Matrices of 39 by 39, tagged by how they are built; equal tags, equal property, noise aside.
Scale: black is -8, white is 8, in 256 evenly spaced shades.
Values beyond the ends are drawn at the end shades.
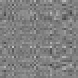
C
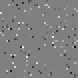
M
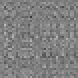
C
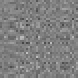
C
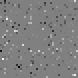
M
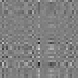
C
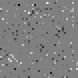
M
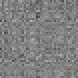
C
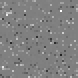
M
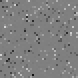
M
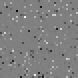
M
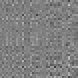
C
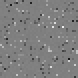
M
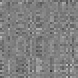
C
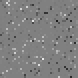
M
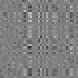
C
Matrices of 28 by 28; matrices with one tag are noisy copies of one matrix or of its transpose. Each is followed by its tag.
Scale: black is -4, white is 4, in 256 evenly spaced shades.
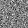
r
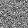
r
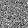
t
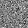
t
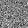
t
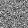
r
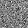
t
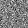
r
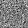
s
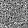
s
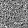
s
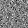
r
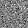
t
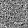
s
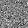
t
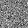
t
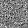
s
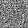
s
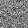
r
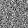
r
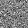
r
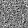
s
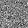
t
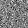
r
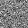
r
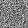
s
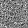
s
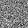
t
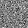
t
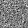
s
